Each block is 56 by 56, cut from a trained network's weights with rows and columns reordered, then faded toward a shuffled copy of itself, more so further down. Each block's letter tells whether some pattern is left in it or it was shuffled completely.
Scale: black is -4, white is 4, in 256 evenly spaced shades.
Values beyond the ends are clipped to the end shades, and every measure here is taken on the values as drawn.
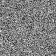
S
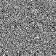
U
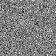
U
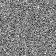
S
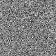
U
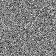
S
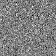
U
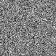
U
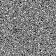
S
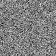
S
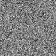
U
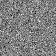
S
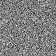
S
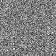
U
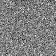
S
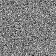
S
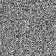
U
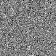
U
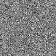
U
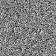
U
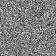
U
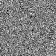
U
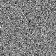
S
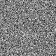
S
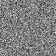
S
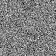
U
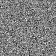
S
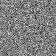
S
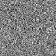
U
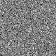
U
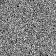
S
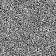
U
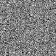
U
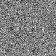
U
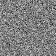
S
